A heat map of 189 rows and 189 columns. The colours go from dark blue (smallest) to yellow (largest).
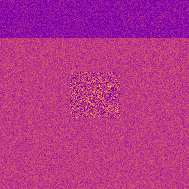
Stripes: none. Odd patch: rougher, in the centre. Roughest part: centre. Seam: horizontal, 20% of the way down, the bottom part higher. Average level on the scale: 40%.
